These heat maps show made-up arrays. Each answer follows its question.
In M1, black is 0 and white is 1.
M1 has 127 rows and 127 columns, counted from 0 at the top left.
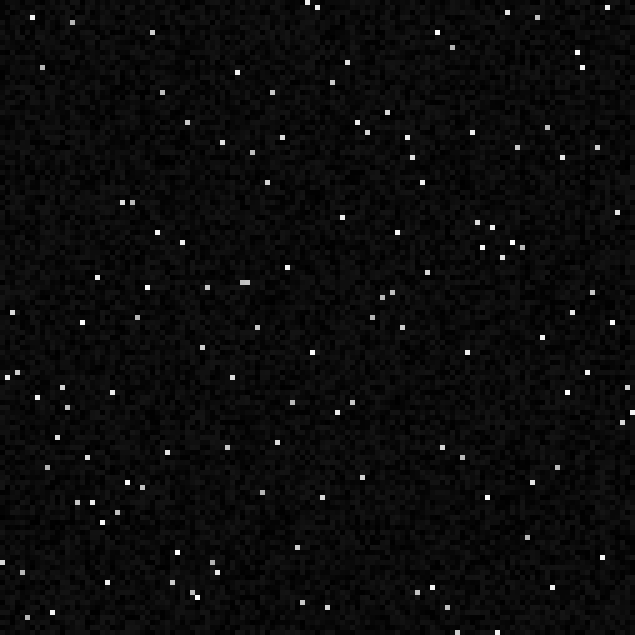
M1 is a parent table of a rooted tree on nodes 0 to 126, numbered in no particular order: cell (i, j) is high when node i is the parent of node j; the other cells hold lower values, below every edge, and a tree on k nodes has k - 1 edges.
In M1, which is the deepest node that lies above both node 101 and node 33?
70
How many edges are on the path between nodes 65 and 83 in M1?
4
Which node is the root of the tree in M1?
75
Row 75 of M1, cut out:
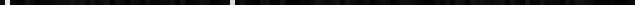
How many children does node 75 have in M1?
2
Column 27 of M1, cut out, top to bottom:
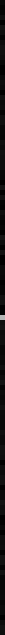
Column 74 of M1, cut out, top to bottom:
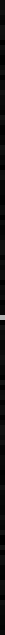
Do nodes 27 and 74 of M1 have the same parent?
yes
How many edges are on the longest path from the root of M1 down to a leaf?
13
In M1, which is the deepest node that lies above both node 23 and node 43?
1
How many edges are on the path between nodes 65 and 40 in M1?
8
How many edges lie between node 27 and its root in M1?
3
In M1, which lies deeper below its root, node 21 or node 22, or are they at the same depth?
the same depth
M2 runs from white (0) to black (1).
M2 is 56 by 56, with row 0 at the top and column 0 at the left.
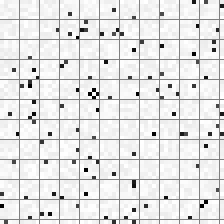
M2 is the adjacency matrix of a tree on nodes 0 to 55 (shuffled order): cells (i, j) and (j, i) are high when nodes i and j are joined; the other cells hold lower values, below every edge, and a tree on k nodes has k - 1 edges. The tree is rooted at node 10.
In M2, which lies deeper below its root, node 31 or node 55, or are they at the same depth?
node 31
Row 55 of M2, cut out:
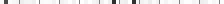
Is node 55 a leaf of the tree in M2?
no
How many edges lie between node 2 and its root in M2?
6
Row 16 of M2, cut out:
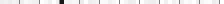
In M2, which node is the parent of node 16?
15
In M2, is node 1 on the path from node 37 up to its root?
no
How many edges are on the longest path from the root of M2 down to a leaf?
23
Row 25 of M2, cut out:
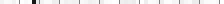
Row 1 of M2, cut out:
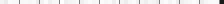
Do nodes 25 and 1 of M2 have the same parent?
no
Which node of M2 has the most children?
33
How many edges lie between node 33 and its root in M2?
3
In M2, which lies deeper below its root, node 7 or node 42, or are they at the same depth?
the same depth
